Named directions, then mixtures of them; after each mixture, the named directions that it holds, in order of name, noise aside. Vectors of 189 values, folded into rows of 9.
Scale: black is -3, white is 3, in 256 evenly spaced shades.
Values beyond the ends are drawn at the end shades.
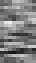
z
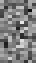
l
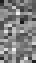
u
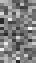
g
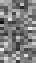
g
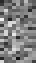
g, u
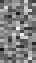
g, l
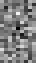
g, l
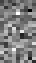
l, u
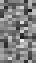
l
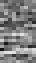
g, z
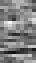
z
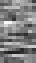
z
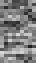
l, z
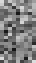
u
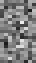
l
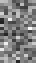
g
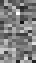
g, u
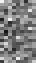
g, u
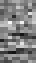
l, z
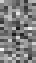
g, l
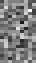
l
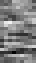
z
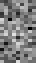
g
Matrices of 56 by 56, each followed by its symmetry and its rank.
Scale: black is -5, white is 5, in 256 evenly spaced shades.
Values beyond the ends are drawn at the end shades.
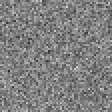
neither, full rank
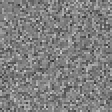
antisymmetric, full rank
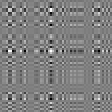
symmetric, rank one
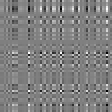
neither, rank one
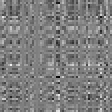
neither, rank three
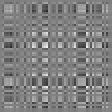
symmetric, rank one
